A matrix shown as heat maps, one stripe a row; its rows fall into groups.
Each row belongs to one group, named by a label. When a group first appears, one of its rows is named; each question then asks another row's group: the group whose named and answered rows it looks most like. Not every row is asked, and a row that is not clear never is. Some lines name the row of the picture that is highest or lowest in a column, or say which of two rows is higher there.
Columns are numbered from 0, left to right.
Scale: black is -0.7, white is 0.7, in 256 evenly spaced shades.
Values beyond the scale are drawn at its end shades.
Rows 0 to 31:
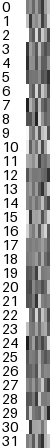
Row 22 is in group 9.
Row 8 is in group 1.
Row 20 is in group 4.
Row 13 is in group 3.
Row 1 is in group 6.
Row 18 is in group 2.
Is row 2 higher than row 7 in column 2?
No
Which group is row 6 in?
9
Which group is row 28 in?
1
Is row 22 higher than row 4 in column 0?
Yes
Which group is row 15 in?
6
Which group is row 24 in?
4
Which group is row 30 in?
6
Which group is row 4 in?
4
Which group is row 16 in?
9
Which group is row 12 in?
2
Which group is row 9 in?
9
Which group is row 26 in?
1
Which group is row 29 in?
2
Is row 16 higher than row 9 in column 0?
No
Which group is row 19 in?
1
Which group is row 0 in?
3
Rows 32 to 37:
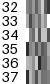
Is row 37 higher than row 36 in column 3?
No
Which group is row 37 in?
4
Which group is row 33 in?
6
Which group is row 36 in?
3
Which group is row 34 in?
9
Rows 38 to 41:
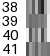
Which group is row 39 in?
6
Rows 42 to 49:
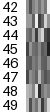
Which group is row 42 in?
6
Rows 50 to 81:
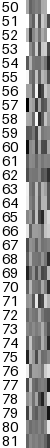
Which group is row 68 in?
2
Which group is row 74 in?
2
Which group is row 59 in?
1
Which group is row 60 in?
4
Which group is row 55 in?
9
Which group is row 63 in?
9
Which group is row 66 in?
6
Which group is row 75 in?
4
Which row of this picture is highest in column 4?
59
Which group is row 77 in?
2
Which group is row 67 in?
4
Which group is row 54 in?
2
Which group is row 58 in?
3
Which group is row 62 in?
2
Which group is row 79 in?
2
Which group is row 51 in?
9
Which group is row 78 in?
3
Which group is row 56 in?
3
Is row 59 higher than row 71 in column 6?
No
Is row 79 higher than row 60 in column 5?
Yes
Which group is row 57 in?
4
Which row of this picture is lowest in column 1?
52
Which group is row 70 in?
2
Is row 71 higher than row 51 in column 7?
Yes
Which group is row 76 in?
6
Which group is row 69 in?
4
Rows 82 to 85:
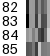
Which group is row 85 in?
1
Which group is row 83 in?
4
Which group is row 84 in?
3
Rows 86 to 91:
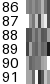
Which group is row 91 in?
3
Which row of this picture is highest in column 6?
87
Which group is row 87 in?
9
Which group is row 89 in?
2
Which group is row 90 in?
6
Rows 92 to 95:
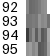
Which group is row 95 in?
3
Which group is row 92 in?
6
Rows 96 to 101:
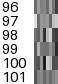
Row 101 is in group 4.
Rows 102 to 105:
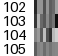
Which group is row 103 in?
2
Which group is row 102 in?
4
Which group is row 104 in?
3
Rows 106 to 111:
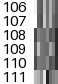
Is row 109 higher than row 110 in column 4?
No
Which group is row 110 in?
2
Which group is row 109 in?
2
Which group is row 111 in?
3
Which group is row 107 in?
9
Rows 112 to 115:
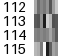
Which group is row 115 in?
3
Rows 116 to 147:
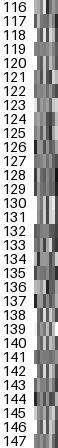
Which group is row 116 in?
3
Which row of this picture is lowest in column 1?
134
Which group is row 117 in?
2
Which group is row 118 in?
9
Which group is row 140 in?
9
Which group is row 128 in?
2
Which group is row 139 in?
6
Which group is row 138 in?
9
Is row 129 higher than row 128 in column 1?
No
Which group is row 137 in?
4
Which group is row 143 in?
2
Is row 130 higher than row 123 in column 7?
No
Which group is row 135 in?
2
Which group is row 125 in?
3
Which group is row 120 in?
9
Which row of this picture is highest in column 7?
139
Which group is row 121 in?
3
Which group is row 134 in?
6
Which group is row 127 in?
2
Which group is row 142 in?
9
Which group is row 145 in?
9
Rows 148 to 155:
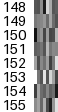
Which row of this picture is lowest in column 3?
148
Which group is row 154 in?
2
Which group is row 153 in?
9
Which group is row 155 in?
3
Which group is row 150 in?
4
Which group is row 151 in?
1
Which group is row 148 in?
1
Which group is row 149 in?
2
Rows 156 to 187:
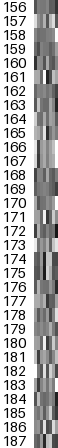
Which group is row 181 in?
6
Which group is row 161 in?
3
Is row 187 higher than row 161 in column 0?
No
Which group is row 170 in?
6
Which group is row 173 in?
6
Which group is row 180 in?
3
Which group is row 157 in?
9
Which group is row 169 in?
2
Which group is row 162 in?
2
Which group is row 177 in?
3
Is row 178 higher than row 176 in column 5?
No
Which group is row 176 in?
2
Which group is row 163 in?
2
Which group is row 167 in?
6
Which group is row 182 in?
9
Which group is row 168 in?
4
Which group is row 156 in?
2
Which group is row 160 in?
4
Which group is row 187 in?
1
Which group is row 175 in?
1
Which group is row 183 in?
6
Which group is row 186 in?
3
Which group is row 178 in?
6
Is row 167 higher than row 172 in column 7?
Yes
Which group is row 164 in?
9
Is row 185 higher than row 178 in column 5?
Yes
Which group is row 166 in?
6
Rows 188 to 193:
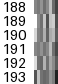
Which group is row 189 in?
9
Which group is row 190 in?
9
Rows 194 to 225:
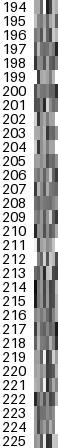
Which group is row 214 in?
4
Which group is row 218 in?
2
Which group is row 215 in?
4
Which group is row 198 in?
4
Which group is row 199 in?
6
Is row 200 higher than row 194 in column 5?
Yes
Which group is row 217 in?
2
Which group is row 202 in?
6
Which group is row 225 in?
3
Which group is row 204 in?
6
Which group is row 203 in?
3
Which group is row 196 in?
3
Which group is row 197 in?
2
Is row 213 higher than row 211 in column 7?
No
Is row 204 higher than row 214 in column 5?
Yes
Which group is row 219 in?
3
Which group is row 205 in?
3
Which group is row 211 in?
6
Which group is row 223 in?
6
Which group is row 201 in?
1
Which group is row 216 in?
3
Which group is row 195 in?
9
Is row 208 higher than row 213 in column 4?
No
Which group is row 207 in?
4
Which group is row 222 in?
4
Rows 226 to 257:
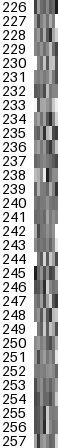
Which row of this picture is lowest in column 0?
245
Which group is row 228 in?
3
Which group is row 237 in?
2
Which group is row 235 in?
1
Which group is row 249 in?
9
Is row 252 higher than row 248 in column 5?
Yes
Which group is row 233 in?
6
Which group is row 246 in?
1
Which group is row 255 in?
1
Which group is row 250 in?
3
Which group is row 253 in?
4
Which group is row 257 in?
6
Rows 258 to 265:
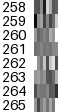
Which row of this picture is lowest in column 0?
259
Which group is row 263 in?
3
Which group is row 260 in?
6
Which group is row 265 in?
6
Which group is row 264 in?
2
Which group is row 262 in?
9
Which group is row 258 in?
1
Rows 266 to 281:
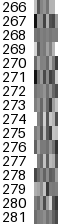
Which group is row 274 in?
9
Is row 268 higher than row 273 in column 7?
No
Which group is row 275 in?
3
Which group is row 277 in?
9
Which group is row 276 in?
2
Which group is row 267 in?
4
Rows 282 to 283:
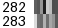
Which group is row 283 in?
9
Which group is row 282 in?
1
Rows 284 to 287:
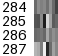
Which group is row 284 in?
2
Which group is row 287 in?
3
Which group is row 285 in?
1
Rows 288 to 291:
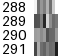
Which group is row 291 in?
2
